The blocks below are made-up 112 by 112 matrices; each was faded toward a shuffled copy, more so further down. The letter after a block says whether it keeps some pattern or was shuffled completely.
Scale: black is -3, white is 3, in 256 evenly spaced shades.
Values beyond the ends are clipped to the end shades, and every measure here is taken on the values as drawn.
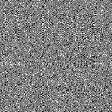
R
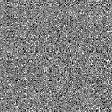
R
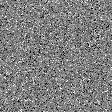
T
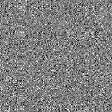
R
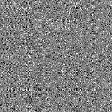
R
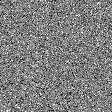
T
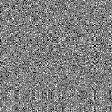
R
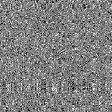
R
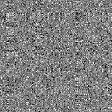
R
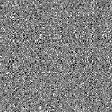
R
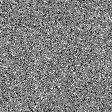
T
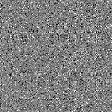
R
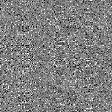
R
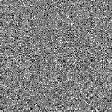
R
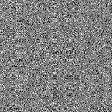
R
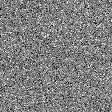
T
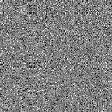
R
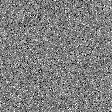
T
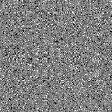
R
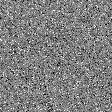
T
